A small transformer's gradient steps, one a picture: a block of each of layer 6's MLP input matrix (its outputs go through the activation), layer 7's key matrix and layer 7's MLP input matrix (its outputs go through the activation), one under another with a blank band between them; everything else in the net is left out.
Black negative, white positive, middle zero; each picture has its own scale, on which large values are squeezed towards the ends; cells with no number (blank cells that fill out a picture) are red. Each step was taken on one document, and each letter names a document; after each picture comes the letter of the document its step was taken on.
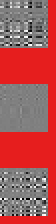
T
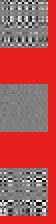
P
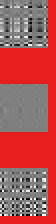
T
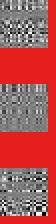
P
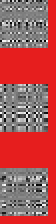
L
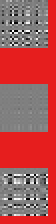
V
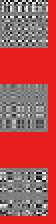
P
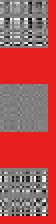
T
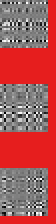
L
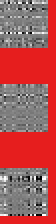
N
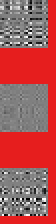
T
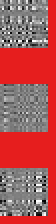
P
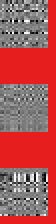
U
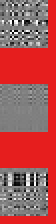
V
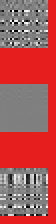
V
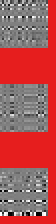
P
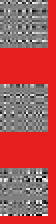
N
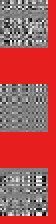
P
